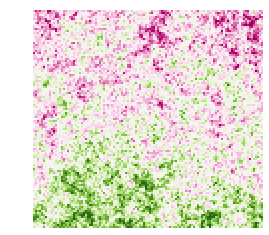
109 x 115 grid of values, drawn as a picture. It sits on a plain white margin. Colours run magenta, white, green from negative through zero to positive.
No row or column stands out. There is an overall slope up to the bottom. The values follow a bell shape. The texture is blotchy. No regular stripes run through it.
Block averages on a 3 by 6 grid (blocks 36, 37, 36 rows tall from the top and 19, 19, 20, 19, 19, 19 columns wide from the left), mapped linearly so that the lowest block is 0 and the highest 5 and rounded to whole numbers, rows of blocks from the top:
111110 | 222222 | 455443
